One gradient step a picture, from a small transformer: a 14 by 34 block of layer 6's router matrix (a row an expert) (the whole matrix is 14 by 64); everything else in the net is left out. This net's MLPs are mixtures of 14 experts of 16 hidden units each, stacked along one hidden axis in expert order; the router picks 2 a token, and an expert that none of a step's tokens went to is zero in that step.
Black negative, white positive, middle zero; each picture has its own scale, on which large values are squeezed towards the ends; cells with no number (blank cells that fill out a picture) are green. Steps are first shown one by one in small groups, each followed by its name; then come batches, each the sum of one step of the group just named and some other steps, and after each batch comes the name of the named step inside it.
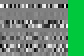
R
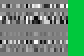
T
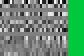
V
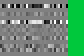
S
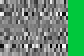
S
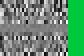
S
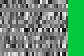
V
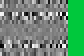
R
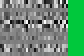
R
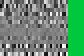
S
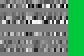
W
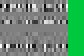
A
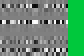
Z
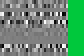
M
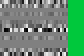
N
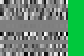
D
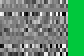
N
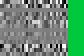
W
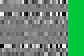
M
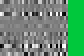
D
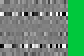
D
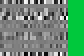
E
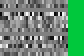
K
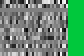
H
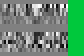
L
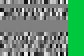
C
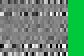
K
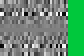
C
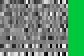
H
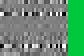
C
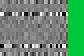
E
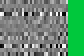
C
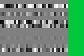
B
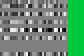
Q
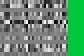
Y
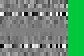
B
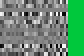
B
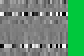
Y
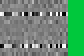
Y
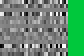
Q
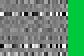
Q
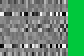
Q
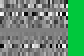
B
